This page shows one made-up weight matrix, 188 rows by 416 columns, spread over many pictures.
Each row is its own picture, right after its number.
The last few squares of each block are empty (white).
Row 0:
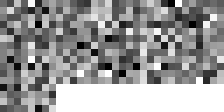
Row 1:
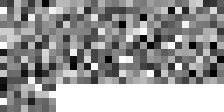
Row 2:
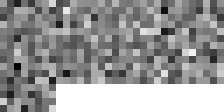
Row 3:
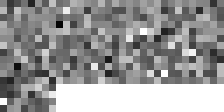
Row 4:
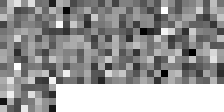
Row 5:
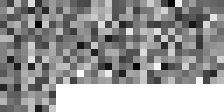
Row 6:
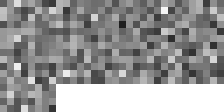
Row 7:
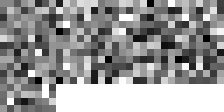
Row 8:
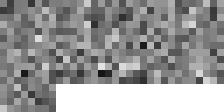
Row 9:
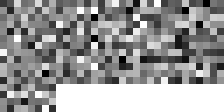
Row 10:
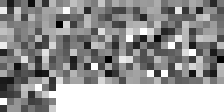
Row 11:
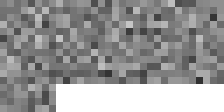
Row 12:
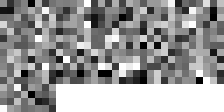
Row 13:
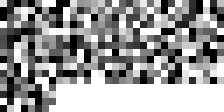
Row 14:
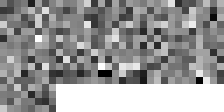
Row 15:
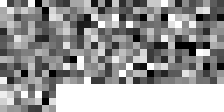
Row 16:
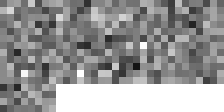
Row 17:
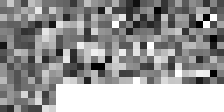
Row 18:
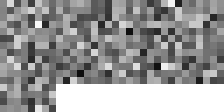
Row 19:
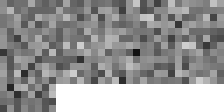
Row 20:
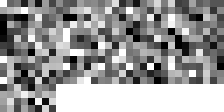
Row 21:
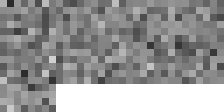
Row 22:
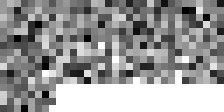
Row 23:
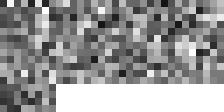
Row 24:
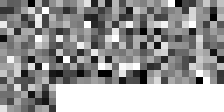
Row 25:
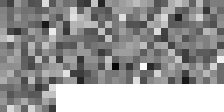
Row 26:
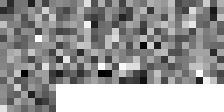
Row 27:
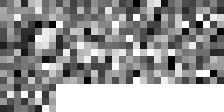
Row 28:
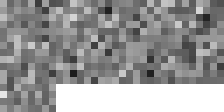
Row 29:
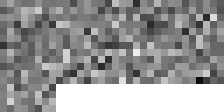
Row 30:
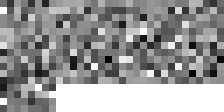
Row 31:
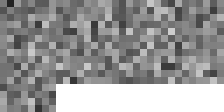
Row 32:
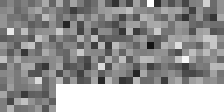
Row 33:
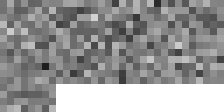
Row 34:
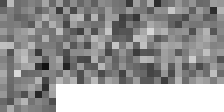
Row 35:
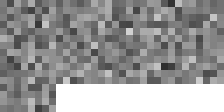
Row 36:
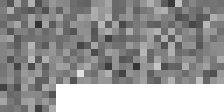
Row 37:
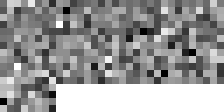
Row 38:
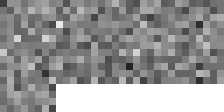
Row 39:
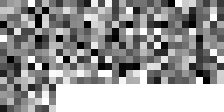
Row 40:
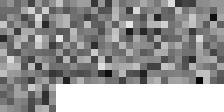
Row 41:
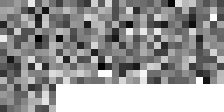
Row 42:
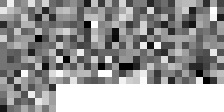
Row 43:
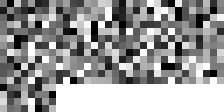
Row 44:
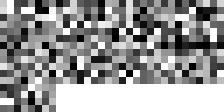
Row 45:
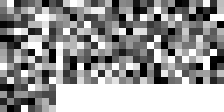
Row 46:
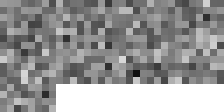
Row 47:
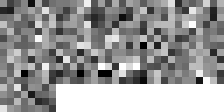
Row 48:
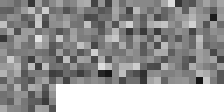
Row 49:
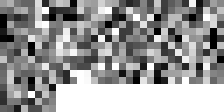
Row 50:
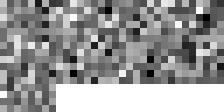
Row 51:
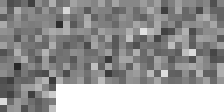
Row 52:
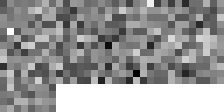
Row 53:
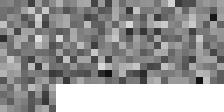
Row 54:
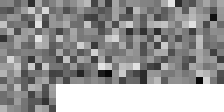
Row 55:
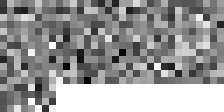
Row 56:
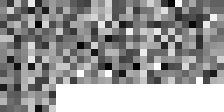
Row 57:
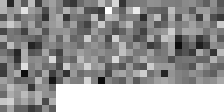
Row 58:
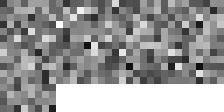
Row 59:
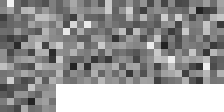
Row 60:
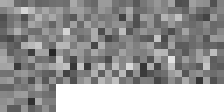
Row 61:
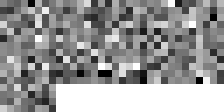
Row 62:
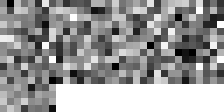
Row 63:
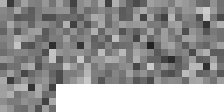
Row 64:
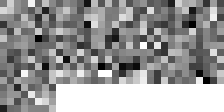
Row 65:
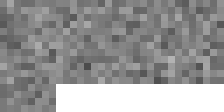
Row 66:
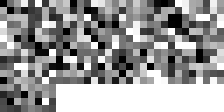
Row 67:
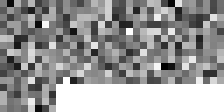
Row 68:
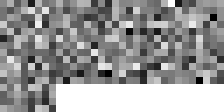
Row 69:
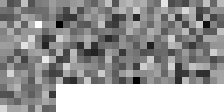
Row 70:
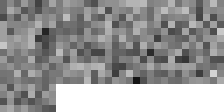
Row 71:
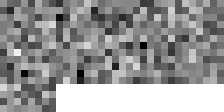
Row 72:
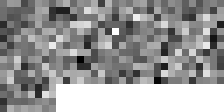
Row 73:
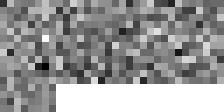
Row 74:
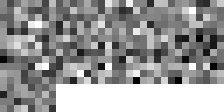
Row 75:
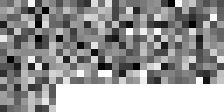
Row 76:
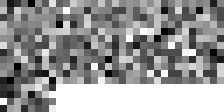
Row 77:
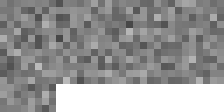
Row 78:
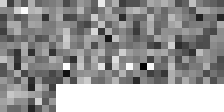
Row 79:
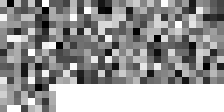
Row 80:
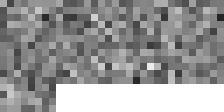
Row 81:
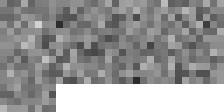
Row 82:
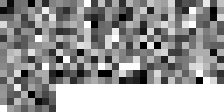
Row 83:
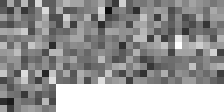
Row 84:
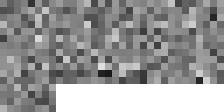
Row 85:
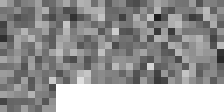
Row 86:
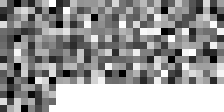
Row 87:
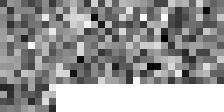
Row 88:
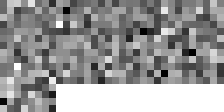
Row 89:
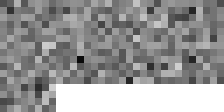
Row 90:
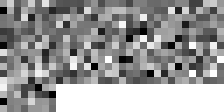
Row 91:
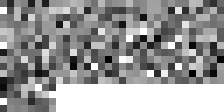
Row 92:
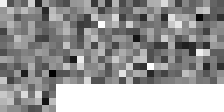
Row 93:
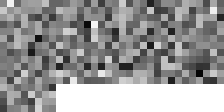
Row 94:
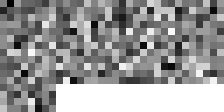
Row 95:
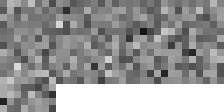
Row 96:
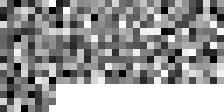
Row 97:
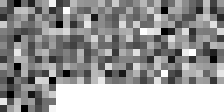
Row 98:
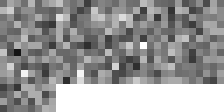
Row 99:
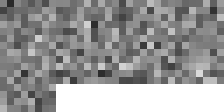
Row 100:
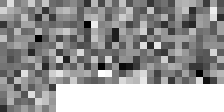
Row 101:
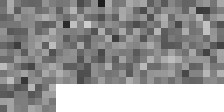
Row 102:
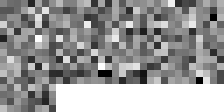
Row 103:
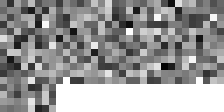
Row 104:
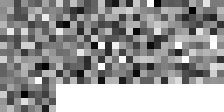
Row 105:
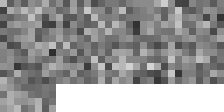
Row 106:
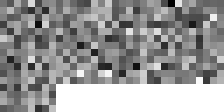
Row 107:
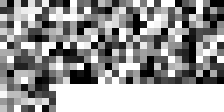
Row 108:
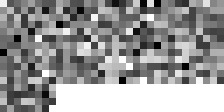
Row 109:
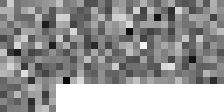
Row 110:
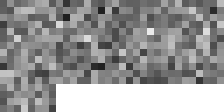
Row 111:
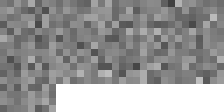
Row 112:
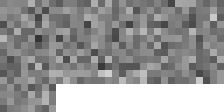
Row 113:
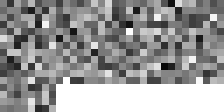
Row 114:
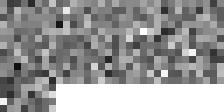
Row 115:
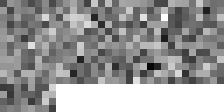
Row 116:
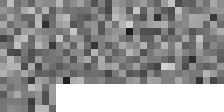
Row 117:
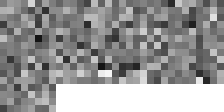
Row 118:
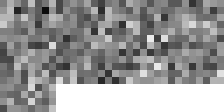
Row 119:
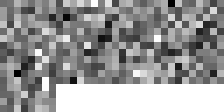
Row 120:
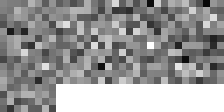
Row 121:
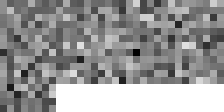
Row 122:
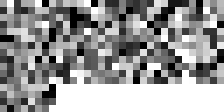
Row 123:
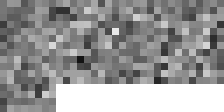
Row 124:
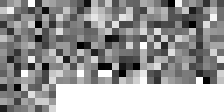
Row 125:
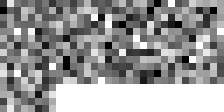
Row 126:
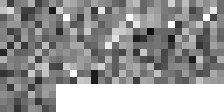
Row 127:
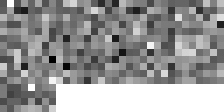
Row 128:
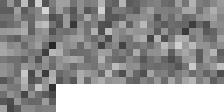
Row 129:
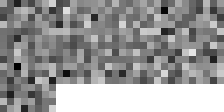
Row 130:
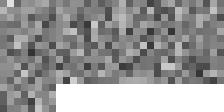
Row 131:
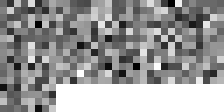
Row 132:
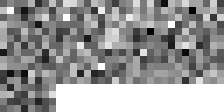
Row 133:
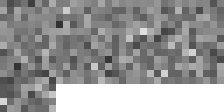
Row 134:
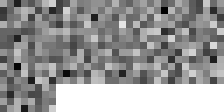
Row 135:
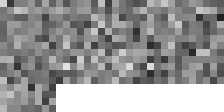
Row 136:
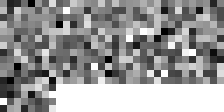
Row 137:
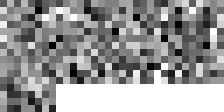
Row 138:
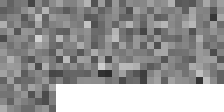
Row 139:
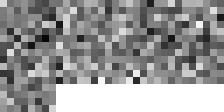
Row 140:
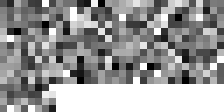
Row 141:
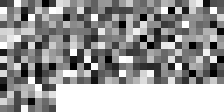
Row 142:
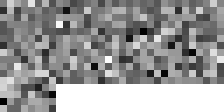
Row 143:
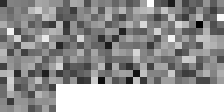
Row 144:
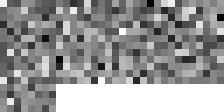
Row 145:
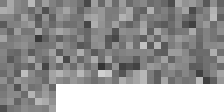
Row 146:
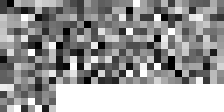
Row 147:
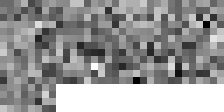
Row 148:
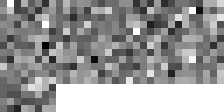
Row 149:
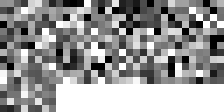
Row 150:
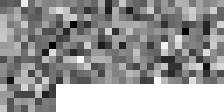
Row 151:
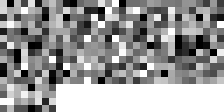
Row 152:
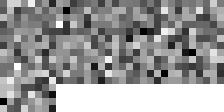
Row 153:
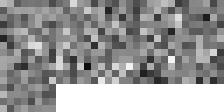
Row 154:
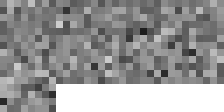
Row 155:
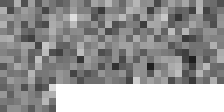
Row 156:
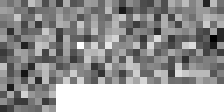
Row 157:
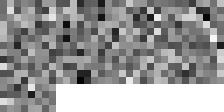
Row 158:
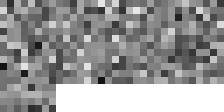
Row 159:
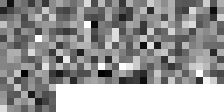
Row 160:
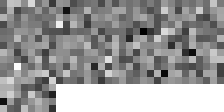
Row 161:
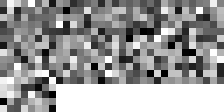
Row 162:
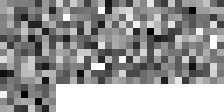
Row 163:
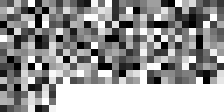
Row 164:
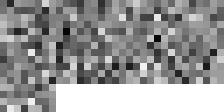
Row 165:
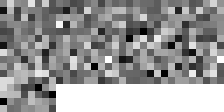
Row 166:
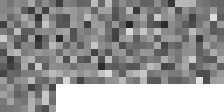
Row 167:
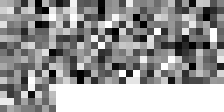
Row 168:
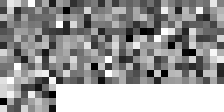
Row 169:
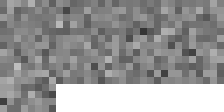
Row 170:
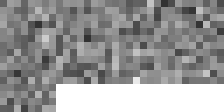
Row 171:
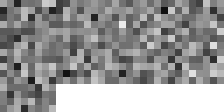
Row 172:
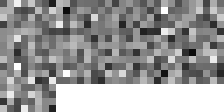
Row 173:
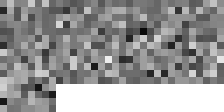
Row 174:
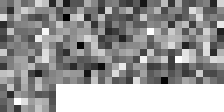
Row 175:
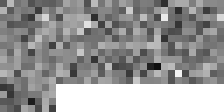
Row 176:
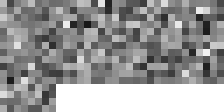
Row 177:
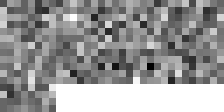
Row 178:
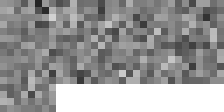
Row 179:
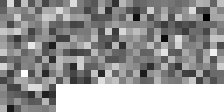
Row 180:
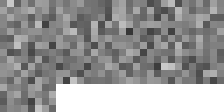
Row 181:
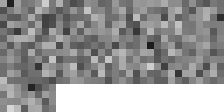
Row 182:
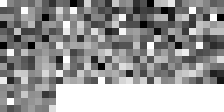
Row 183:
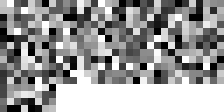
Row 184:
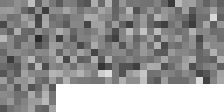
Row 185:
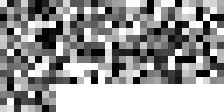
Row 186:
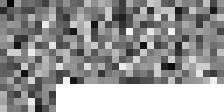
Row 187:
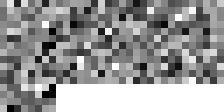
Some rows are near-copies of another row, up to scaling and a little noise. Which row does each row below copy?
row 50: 28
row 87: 115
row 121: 19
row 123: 72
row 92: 15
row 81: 69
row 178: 167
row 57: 151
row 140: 25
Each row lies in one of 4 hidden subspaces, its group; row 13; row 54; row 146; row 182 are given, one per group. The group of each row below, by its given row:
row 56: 54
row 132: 182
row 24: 54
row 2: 13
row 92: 146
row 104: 182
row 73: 182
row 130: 54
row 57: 146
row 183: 146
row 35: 54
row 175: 146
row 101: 146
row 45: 146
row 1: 13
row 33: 182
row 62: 146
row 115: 146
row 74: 182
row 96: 13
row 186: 54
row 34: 182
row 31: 54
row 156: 182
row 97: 13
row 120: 182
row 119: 182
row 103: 54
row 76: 13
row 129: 13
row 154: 13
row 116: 54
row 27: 182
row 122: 146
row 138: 54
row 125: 182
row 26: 54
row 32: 182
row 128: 146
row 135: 146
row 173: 13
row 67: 54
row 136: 13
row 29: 182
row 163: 54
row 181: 146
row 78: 146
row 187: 146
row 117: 54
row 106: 54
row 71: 54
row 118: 146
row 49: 146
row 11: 54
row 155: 146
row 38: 182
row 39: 54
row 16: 54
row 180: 54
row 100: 54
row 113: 54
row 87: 146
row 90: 13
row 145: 54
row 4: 13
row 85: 146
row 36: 54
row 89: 146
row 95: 13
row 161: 13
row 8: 54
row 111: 54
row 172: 13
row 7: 182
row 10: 13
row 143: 182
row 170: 182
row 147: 182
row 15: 146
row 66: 146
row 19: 182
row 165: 13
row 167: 146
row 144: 182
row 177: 146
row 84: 54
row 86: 13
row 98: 54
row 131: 54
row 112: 54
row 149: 182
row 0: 54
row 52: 182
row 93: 54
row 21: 146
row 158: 146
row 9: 182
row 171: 13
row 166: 54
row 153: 146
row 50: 146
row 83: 146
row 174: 182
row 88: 13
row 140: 146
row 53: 54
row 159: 54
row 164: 146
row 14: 54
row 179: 146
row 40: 54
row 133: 13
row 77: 54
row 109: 54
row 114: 13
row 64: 54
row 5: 54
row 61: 54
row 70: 182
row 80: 146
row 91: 13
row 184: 54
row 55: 146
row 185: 182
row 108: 182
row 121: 182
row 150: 146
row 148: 146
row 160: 13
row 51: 13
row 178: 146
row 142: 13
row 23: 146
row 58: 182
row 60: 146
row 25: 146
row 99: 54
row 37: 13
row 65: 146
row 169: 13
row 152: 13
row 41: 54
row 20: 146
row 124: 54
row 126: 182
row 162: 182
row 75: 54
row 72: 146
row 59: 146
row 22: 182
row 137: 146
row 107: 146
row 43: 54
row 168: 13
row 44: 146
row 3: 13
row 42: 54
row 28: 146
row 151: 146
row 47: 54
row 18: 54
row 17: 182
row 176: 146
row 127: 146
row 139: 182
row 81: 182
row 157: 146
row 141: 13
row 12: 54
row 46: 182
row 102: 54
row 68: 54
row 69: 182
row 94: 54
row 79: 146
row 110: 182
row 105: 146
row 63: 146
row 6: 13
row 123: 146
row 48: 54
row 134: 13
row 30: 13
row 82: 54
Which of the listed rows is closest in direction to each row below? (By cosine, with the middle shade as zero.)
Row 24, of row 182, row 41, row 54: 54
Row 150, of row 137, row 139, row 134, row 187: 187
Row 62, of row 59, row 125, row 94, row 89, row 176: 176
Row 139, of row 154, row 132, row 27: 132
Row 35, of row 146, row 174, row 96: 146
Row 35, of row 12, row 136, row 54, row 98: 136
